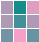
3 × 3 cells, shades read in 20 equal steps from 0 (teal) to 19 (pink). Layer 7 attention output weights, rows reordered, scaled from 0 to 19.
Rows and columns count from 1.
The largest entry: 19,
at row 3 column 2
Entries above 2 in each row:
2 3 3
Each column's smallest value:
8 0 7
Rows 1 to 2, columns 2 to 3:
0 17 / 4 13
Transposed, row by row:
13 13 8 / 0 4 19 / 17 13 7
